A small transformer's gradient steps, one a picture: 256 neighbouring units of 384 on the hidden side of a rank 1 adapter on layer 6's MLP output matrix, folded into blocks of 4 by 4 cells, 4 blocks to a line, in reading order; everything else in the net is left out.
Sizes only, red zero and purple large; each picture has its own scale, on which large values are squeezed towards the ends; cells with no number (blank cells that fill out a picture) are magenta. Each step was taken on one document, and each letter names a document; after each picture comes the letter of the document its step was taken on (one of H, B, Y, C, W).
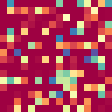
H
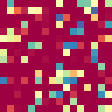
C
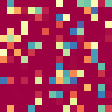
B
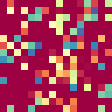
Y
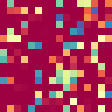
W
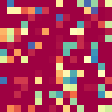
C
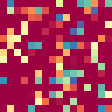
B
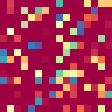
H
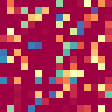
H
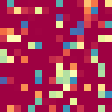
W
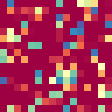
W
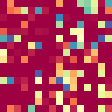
C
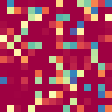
B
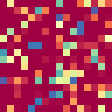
H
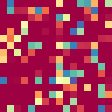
B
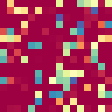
C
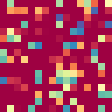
W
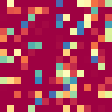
H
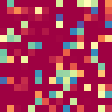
W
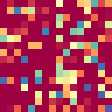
C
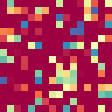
W
